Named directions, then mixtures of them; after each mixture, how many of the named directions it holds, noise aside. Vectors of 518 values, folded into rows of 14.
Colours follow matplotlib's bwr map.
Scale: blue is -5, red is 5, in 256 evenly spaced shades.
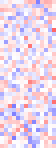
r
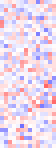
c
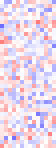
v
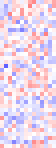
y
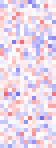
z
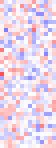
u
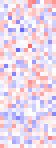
two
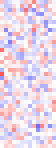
one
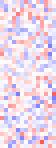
three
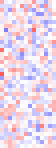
one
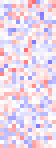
three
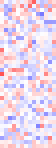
two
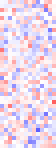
three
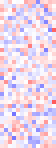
two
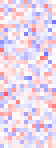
three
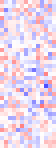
two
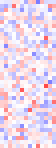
two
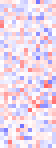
one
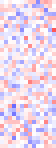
one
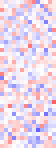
two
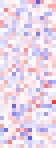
two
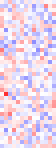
three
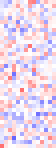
three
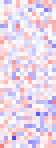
two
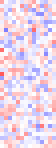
one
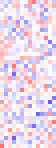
three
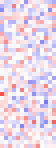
three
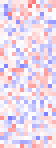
two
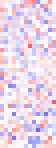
two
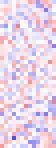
two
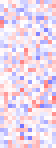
one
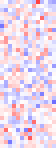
three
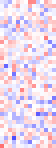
three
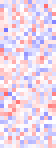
two
